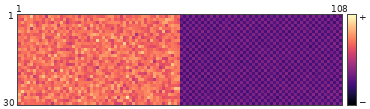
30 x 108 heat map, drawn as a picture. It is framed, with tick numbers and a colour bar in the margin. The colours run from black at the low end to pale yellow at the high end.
The table splits into one row of 2 panels. Panel 1,1: high, fine-grained. Panel 1,2: low, checkered.
